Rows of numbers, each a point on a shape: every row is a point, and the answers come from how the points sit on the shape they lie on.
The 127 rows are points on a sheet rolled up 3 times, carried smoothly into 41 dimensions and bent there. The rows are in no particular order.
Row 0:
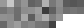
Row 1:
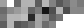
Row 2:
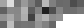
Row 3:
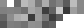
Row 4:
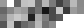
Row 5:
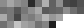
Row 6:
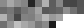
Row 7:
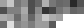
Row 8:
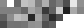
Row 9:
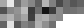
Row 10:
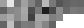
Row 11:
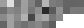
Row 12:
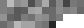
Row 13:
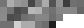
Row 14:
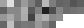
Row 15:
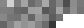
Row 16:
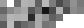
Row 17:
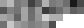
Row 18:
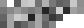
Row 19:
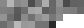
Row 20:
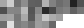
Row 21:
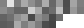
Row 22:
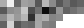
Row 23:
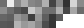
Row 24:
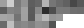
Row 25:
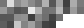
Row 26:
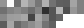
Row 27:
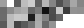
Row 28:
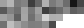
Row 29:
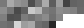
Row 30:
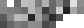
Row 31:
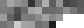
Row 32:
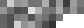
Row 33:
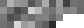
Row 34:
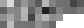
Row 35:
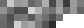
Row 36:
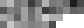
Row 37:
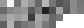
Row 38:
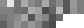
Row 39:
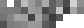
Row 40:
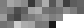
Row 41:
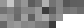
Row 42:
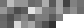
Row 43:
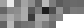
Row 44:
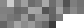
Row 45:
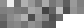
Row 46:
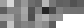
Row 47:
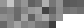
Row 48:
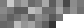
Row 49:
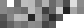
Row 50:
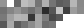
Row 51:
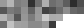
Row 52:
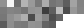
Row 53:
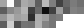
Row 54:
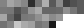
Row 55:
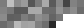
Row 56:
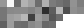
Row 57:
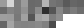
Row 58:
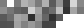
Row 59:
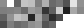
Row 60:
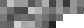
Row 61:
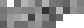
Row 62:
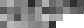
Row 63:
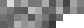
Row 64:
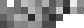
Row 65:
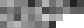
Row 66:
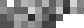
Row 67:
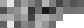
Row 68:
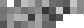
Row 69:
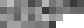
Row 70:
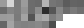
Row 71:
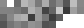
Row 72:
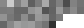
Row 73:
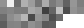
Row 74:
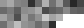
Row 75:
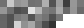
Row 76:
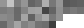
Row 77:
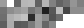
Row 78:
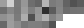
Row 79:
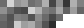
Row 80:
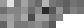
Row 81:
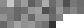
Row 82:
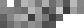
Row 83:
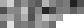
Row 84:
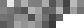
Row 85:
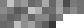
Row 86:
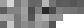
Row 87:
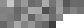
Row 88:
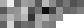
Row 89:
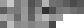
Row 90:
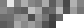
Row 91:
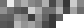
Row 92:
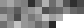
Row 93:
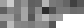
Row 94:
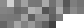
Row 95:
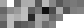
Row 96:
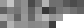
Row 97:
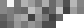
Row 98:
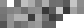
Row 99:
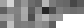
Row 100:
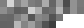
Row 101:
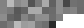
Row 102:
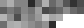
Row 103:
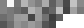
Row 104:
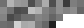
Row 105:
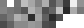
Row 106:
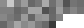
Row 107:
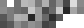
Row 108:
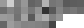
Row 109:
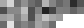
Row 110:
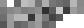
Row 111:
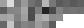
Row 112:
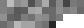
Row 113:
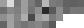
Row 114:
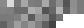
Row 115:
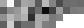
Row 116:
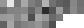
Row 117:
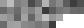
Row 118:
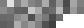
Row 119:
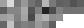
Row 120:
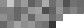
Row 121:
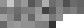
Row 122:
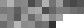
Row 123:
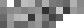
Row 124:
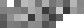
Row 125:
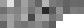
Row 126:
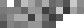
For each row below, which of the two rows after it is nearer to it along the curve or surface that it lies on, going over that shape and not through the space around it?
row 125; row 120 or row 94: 120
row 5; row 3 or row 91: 91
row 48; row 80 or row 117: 117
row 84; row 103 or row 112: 103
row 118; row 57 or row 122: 122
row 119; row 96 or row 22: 96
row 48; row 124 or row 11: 124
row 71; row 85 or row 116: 85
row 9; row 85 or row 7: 7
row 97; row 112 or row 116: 112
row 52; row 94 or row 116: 94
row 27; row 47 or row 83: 83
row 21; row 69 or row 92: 69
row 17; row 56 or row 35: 35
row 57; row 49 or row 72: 72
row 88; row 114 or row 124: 124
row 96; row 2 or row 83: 2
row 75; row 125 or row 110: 110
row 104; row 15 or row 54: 54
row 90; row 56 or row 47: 56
